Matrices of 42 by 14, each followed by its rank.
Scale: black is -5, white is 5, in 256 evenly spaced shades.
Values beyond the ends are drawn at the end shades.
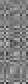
two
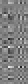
two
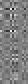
two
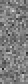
full rank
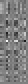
two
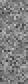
full rank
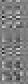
two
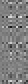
two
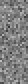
full rank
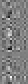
two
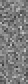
full rank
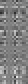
two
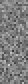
full rank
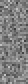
full rank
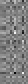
two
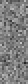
full rank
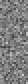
full rank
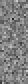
full rank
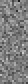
full rank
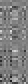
two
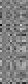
two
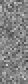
full rank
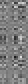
two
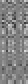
two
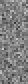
full rank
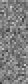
full rank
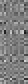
two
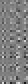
two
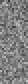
full rank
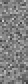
full rank
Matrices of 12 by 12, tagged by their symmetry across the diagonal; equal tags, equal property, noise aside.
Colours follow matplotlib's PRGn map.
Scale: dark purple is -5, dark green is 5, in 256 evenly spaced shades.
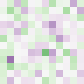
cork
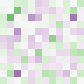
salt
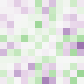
salt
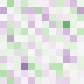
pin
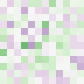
salt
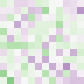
cork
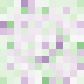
salt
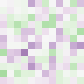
cork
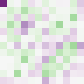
salt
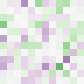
pin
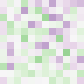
cork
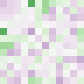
salt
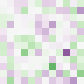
pin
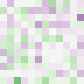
pin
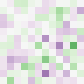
pin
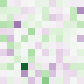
cork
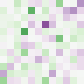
cork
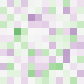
pin
